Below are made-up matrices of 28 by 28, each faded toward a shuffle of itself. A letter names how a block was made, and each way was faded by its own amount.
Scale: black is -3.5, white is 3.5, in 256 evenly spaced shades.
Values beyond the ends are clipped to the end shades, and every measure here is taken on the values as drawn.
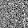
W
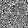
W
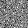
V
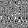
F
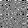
F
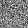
V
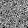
V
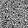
W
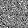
V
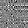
F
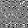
F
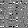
F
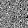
W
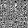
W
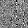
W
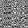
F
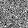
V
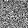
V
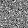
V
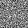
V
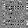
F
